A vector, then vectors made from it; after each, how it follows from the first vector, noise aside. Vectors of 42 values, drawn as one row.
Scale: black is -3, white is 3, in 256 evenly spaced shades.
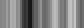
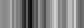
copied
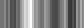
negated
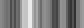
negated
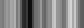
copied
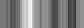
negated
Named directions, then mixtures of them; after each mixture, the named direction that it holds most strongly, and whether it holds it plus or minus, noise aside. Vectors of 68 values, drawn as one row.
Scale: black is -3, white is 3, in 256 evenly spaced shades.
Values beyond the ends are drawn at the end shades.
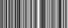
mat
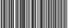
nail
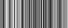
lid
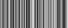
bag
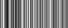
lid, minus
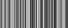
bag, minus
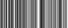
mat, plus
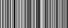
nail, minus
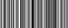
nail, plus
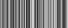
bag, plus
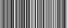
bag, plus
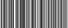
nail, plus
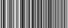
nail, plus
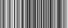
lid, plus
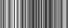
lid, plus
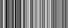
lid, minus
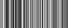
lid, minus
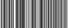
nail, plus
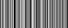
nail, minus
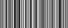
mat, plus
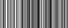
mat, minus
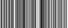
nail, plus
